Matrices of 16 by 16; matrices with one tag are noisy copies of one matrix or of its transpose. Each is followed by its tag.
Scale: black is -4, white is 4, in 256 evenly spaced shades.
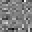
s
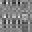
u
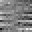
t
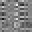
u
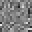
s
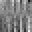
t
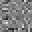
s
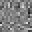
s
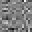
s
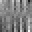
t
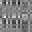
u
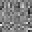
s
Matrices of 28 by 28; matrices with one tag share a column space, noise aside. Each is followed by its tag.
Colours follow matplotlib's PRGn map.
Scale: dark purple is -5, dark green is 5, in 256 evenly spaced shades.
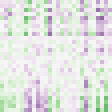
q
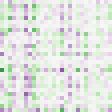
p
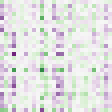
p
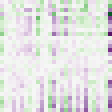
q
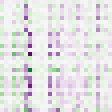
p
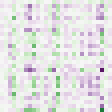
p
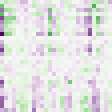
q
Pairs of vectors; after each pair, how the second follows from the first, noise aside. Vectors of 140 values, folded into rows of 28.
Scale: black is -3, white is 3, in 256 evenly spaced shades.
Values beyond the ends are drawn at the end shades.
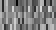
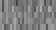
shrunk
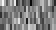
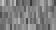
shrunk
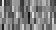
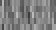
shrunk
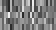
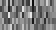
sign-scrambled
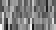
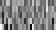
sign-scrambled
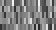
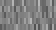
shrunk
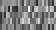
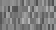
shrunk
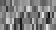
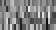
sign-scrambled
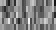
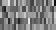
sign-scrambled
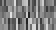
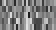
sign-scrambled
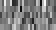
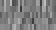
shrunk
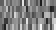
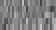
shrunk
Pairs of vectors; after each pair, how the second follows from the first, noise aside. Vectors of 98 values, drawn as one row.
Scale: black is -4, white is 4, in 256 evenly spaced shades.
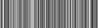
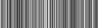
shuffled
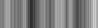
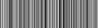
shuffled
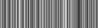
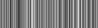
reversed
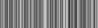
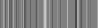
partly zeroed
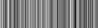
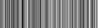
reversed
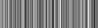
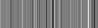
partly zeroed
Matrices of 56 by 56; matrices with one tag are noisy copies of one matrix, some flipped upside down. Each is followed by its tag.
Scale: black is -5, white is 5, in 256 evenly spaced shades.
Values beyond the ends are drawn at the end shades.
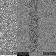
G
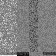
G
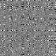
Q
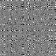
Q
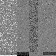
G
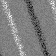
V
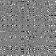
Q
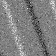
V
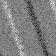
V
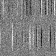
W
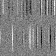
W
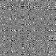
Q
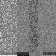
G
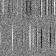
W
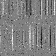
W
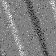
V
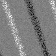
V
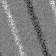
V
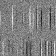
W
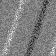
V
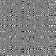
Q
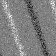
V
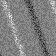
V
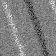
V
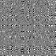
Q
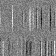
W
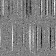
W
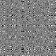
Q
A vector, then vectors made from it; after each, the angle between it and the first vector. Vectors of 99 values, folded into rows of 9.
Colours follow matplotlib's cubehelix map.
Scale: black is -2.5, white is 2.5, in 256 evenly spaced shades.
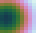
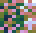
partly aligned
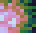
nearly opposite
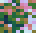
partly aligned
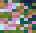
partly opposed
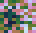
partly aligned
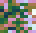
partly aligned
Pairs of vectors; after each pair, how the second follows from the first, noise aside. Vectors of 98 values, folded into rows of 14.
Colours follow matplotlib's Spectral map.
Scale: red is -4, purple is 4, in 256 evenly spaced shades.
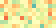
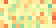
shuffled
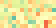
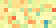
negated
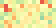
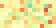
shuffled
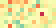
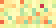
shuffled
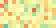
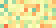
negated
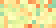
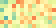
shuffled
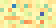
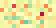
negated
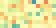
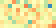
shuffled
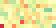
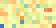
negated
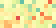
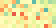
shuffled
